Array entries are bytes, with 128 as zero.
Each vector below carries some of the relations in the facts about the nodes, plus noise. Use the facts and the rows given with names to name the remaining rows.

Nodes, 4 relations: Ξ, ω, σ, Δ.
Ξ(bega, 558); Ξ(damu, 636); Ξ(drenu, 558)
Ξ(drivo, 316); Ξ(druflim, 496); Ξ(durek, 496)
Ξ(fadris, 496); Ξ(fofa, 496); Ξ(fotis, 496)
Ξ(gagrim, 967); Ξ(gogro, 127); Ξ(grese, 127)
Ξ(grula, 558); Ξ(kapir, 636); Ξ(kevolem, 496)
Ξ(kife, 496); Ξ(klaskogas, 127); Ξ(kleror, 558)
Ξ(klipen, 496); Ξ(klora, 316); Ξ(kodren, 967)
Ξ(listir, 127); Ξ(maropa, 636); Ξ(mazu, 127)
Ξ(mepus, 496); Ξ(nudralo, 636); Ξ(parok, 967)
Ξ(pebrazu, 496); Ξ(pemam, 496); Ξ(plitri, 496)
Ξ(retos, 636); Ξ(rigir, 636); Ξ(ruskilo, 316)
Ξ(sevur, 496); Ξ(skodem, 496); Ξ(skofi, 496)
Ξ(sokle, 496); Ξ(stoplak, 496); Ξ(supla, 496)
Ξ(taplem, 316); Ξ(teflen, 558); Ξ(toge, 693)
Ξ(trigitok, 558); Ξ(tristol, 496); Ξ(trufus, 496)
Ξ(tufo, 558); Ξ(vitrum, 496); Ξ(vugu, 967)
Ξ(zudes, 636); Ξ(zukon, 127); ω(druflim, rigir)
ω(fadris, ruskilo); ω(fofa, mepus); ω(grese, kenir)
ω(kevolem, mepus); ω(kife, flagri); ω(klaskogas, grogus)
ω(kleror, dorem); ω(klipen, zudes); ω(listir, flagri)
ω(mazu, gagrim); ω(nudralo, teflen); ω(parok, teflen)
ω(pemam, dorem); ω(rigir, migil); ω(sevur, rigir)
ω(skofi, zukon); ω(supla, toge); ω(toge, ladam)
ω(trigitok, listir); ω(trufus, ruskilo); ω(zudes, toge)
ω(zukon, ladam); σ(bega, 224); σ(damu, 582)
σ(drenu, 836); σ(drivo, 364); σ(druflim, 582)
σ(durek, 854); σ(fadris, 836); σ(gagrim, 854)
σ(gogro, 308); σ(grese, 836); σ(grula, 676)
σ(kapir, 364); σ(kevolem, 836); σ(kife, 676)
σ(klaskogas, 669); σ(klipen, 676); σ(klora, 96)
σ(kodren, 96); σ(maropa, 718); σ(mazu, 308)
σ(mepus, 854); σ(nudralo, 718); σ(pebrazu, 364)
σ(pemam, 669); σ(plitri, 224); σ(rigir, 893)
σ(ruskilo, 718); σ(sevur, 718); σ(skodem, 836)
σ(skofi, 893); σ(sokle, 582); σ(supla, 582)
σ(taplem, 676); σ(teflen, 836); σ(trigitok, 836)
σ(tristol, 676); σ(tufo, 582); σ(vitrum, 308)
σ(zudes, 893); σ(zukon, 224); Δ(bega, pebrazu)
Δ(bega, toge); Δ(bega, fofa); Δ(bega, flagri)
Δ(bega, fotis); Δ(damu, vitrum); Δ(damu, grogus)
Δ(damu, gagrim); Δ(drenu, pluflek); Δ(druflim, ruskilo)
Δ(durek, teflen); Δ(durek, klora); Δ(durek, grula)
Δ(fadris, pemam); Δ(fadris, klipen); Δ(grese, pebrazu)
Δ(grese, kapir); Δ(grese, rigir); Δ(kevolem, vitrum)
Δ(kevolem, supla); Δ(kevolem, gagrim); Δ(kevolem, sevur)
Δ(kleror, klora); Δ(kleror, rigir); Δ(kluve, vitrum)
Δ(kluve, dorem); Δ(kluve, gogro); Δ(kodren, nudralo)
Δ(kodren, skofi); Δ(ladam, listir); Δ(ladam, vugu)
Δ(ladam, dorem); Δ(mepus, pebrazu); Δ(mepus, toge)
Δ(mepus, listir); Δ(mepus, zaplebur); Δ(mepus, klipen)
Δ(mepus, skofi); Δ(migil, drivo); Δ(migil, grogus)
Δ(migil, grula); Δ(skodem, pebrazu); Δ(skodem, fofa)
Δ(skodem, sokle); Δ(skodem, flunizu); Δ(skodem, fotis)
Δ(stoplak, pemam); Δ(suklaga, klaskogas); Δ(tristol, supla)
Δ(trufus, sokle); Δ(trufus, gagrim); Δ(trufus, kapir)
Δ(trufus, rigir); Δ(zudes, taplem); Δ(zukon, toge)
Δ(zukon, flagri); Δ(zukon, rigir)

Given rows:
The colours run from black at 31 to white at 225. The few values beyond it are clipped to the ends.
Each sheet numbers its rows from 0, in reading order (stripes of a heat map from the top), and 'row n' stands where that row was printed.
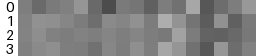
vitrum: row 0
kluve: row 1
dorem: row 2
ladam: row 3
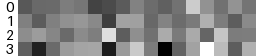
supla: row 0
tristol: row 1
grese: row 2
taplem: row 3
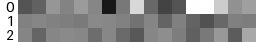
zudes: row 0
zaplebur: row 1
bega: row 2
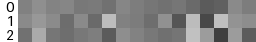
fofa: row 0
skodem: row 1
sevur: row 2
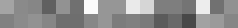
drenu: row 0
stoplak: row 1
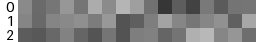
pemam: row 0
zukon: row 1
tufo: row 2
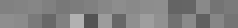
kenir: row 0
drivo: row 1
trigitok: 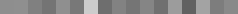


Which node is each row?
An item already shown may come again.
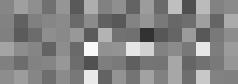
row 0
kevolem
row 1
bega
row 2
klipen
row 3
drenu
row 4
vitrum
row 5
grese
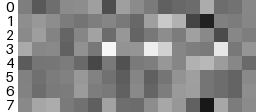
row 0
kife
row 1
klora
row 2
kapir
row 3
drenu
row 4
damu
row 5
gogro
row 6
gogro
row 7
kodren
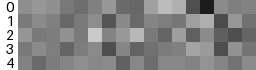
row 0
klora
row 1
rigir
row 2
klaskogas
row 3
rigir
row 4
mazu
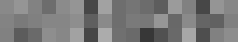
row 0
pebrazu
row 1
gagrim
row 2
klipen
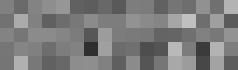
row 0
plitri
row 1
maropa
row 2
mepus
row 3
skofi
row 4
nudralo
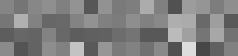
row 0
durek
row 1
maropa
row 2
sokle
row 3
grula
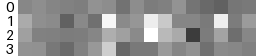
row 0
listir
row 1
drenu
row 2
pluflek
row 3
teflen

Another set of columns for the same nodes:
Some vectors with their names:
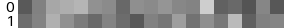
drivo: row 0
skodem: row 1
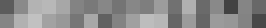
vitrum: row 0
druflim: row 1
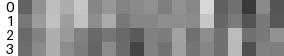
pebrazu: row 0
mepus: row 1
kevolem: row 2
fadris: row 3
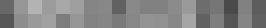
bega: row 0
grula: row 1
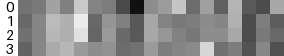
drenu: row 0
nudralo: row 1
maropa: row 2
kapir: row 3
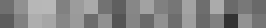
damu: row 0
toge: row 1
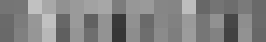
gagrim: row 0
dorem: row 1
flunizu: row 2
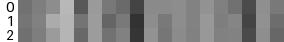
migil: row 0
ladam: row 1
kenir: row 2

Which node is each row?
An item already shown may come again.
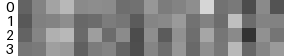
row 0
kapir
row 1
teflen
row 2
listir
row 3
grese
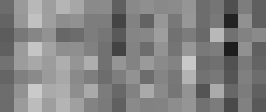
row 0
bega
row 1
stoplak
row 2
teflen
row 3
stoplak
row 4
durek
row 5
klora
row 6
tufo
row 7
bega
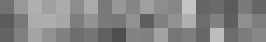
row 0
durek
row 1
klaskogas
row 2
trigitok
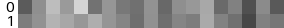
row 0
pemam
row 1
zukon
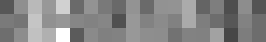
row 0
pemam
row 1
kodren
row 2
sevur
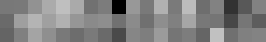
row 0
pluflek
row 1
plitri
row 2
trigitok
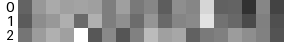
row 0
skofi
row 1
rigir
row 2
ruskilo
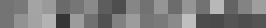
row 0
grese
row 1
zudes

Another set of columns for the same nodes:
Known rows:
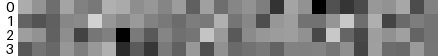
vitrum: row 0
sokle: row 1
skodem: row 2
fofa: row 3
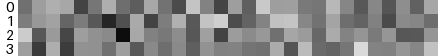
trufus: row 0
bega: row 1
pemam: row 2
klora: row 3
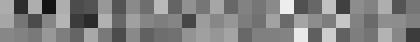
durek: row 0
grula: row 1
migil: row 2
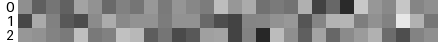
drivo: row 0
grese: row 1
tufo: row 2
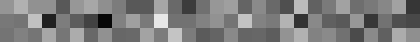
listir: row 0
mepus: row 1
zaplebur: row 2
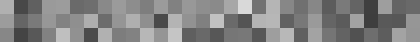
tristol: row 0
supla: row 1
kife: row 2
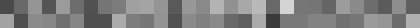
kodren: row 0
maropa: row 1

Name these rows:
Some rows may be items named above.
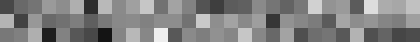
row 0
rigir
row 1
ruskilo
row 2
mepus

